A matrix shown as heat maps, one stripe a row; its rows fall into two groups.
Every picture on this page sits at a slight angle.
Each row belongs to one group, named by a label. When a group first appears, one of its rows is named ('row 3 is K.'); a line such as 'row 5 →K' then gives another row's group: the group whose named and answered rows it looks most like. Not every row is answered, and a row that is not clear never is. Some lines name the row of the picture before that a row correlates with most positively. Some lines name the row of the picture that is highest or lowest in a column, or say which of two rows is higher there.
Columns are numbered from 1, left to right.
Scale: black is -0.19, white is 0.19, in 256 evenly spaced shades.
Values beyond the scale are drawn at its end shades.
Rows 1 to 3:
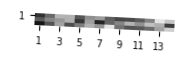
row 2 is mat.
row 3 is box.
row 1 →box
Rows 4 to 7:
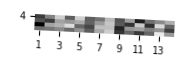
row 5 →box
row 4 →box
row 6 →box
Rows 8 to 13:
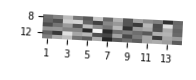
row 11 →mat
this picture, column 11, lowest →11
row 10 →box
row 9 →box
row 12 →box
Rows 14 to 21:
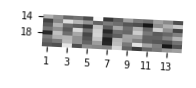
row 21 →box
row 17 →mat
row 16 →mat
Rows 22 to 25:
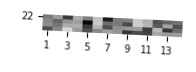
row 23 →mat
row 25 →box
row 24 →mat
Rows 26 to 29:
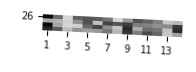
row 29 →box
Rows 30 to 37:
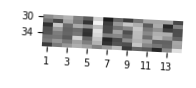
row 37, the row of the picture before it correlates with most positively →29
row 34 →mat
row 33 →mat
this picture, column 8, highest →37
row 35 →mat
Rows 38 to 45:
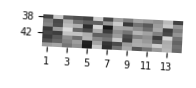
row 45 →mat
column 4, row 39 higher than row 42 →No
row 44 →mat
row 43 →box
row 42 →box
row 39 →box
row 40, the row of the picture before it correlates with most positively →31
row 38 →mat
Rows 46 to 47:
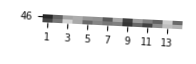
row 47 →box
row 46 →box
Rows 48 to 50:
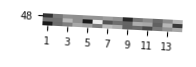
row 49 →mat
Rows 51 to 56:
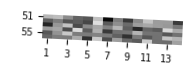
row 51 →mat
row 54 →mat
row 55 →box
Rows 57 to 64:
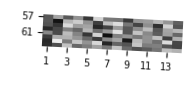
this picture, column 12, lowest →58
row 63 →mat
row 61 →mat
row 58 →box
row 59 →box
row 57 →mat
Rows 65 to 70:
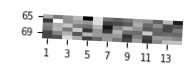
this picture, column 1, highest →65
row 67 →mat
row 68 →mat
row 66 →mat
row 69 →box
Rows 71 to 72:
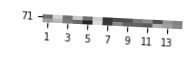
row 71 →mat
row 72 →mat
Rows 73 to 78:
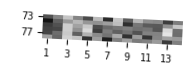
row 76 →box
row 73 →mat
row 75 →box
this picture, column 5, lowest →78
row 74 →box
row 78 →mat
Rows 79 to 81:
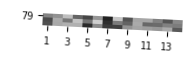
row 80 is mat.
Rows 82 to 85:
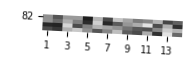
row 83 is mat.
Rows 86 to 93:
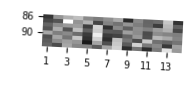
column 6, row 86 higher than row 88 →No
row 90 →mat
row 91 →mat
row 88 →mat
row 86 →box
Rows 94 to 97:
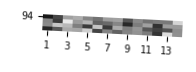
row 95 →box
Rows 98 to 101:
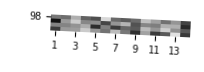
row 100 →mat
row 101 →box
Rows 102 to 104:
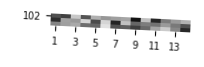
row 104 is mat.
